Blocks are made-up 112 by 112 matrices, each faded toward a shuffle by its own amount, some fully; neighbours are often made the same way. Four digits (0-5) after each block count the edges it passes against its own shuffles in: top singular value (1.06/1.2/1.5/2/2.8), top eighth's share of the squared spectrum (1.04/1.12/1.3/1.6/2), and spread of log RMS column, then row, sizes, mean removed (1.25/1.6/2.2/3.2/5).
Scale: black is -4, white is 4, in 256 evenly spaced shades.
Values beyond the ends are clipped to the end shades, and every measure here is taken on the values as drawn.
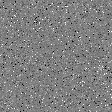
0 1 0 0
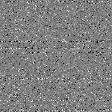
2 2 0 2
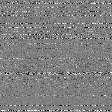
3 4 0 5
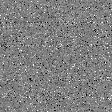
1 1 0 2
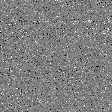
1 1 0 1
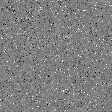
0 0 0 0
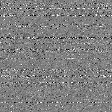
2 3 0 4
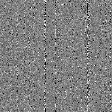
2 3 3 0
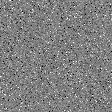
0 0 0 0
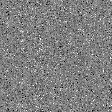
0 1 2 0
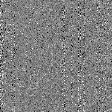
2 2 3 0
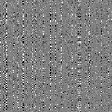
5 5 4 2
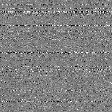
4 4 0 4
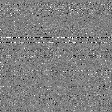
4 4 0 3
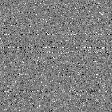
3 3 0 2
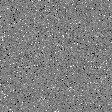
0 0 0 0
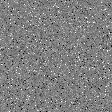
0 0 0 0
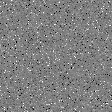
0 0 0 0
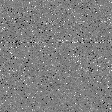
2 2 0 1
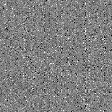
3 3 2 1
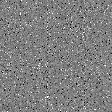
3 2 1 0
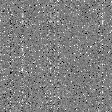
3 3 2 0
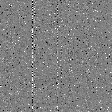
4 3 2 0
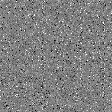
3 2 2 0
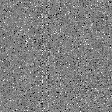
3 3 2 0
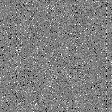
3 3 2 0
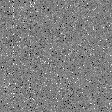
3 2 1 0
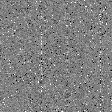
3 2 1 0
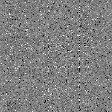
4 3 2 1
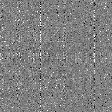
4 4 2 1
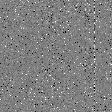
3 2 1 0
